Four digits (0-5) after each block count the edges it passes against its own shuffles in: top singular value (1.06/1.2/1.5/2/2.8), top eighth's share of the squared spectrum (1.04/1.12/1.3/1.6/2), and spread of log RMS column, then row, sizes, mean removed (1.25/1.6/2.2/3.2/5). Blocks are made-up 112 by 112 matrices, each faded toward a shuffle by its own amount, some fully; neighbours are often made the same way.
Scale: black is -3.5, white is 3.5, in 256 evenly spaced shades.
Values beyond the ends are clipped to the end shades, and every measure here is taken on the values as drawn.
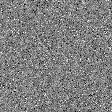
1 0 0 0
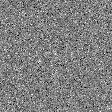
0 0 0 0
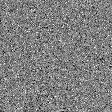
0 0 0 0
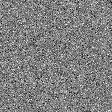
0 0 0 0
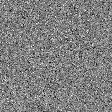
0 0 0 0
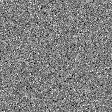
0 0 0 0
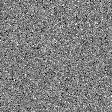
0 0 0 0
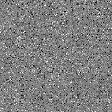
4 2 1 1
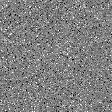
3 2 0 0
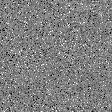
2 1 0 0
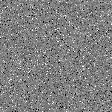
1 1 0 0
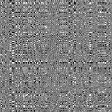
5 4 4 3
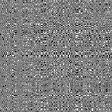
5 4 4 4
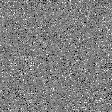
3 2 1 1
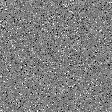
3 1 0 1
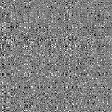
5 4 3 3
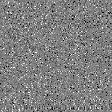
4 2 1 1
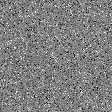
2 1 0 0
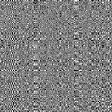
5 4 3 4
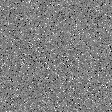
0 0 0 0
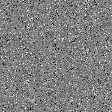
1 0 1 0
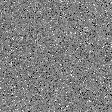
0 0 1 0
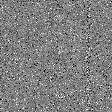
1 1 1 0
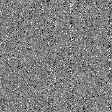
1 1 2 0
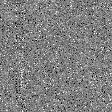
1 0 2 0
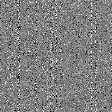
2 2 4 0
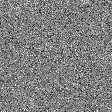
1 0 0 0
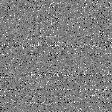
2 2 1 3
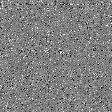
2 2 1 2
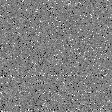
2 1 0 1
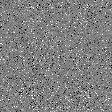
1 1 1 2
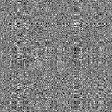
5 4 3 3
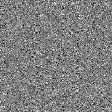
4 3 2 1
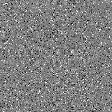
4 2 1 1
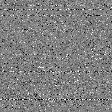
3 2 0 3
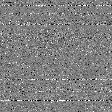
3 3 0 3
